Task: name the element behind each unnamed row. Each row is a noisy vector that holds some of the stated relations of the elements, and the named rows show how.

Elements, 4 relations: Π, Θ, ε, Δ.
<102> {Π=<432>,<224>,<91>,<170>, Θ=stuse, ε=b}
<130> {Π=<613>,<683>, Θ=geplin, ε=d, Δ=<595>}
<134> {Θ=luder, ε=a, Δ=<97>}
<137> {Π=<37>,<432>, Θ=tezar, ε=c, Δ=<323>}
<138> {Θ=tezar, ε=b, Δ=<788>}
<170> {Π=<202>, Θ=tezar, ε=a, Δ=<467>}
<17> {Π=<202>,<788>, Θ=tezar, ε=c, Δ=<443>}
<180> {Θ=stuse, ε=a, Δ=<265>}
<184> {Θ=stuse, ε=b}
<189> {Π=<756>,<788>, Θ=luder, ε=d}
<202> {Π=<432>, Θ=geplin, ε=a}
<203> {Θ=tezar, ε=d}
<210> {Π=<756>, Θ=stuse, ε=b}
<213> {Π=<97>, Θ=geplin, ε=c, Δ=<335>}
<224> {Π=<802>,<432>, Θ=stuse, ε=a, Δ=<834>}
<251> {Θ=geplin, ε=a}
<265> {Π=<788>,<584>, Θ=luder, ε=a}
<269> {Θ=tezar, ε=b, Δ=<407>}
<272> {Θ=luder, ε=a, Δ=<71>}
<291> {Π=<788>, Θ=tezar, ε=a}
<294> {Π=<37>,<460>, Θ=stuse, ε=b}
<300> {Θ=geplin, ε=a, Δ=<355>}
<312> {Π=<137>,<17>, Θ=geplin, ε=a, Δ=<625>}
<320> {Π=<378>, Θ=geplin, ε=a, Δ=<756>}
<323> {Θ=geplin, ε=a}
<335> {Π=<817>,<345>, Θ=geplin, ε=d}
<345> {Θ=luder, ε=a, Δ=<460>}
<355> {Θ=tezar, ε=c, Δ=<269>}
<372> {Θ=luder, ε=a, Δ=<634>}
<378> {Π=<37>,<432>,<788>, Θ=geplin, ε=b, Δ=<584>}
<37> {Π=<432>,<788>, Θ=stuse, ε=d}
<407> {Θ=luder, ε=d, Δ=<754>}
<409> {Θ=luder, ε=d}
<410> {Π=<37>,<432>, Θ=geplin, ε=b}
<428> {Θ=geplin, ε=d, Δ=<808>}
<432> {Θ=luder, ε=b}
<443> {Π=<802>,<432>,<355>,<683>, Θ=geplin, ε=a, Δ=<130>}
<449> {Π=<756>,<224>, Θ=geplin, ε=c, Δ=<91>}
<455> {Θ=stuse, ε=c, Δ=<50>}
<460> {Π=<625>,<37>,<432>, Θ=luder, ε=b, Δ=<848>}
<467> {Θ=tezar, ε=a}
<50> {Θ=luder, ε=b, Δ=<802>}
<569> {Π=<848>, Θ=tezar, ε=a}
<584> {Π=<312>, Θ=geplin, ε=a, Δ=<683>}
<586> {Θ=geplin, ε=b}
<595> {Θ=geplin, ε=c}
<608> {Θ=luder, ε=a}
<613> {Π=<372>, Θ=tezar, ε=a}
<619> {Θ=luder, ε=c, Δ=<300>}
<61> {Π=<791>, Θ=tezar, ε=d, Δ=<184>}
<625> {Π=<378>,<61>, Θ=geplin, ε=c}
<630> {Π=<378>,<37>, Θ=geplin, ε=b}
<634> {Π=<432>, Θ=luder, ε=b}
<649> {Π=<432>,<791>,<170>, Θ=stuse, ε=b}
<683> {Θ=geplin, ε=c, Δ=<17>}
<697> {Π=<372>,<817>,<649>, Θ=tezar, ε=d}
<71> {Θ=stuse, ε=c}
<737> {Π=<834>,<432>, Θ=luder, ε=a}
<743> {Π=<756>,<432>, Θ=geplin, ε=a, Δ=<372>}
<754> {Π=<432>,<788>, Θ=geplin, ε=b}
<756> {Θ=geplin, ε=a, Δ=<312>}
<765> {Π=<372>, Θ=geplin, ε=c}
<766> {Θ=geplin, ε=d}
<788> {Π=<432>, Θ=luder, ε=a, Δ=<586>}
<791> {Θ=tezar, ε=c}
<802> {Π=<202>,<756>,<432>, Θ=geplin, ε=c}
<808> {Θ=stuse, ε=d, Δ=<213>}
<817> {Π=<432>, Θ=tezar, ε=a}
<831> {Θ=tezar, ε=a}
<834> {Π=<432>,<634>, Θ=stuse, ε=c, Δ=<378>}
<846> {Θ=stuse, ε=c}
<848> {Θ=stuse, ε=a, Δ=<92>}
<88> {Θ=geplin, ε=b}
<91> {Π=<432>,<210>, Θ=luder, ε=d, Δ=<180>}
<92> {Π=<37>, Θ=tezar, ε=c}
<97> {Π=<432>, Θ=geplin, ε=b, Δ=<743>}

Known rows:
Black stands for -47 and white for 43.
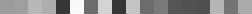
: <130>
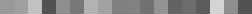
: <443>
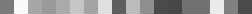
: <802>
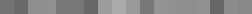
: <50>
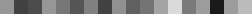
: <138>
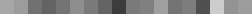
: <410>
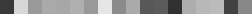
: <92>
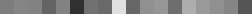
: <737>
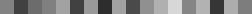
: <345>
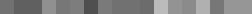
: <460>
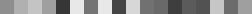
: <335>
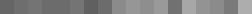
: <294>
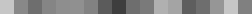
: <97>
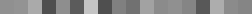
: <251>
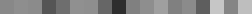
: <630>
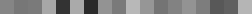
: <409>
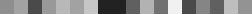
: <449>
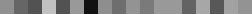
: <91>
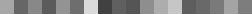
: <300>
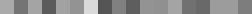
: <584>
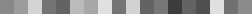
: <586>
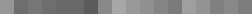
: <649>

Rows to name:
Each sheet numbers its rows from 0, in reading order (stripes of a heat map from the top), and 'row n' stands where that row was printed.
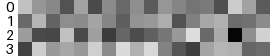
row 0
<202>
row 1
<846>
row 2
<61>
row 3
<71>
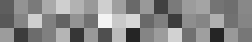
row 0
<17>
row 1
<184>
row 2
<170>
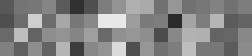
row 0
<210>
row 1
<265>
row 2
<791>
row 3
<291>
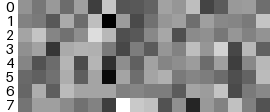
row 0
<756>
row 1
<37>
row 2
<765>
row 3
<834>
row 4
<808>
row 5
<189>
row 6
<355>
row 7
<634>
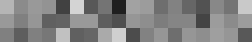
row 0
<766>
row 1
<88>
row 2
<788>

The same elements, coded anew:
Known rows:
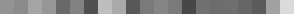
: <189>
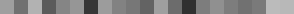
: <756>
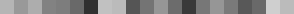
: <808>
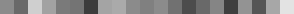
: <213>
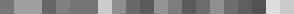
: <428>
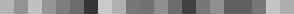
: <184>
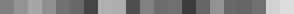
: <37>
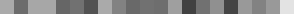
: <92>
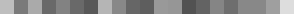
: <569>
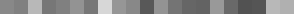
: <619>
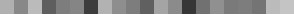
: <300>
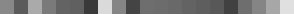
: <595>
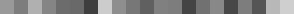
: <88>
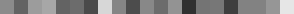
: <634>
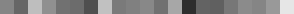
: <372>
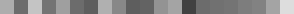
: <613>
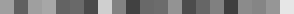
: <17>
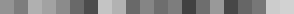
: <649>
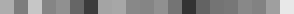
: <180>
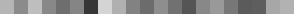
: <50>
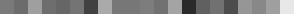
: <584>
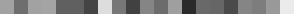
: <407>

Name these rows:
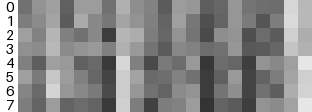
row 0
<320>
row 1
<224>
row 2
<97>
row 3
<137>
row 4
<754>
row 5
<846>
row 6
<765>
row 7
<443>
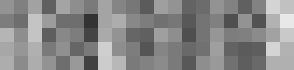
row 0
<170>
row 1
<378>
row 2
<467>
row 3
<138>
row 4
<460>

